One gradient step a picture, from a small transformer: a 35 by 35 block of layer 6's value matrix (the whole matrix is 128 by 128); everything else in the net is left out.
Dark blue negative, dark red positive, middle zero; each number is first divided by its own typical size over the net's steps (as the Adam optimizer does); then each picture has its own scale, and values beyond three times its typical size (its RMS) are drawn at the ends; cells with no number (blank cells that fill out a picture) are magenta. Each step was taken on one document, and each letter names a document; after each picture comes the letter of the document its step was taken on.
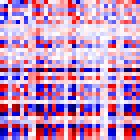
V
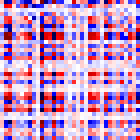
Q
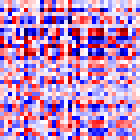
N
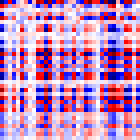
V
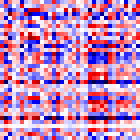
N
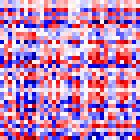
N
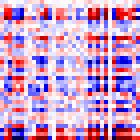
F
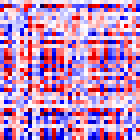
Q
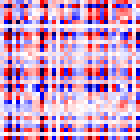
F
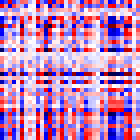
V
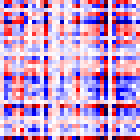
F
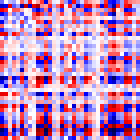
V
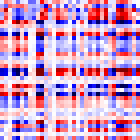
F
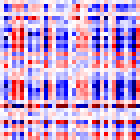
F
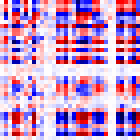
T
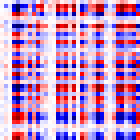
T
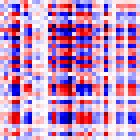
T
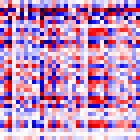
N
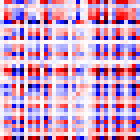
F
